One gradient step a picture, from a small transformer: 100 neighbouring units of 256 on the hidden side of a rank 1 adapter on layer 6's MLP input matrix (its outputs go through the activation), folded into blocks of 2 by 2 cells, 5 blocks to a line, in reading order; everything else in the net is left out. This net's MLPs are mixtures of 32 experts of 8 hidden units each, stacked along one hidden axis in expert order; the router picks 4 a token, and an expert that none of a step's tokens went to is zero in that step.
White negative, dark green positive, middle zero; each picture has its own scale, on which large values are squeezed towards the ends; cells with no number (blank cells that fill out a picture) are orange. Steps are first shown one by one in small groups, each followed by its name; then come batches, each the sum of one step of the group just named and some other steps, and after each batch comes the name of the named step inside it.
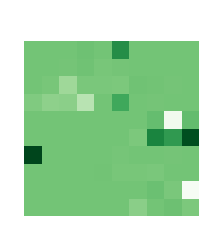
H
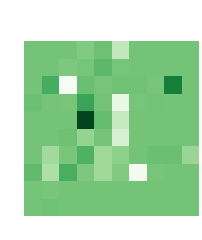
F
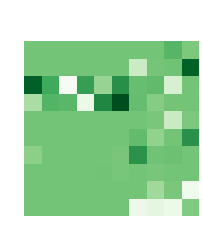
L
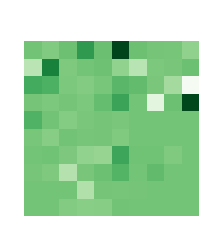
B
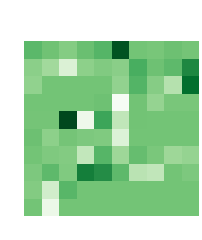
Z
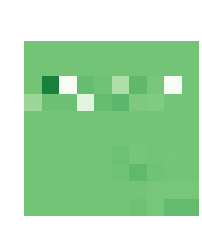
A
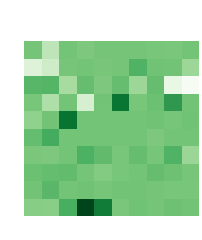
A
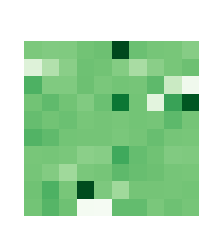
B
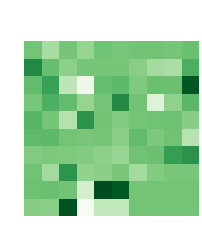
F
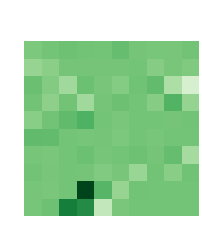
F
